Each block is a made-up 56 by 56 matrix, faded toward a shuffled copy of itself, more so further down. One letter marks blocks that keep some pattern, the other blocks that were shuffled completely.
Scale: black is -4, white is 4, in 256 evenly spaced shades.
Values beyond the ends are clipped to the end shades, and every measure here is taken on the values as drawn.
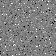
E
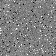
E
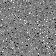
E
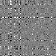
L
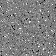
E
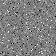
E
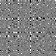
L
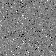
E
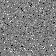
E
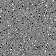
E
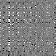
L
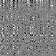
L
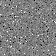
E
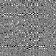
L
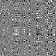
L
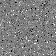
E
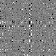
L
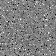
E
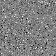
E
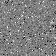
E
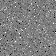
E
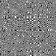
L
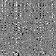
L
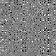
L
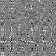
L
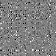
L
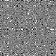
L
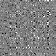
L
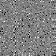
L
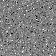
E
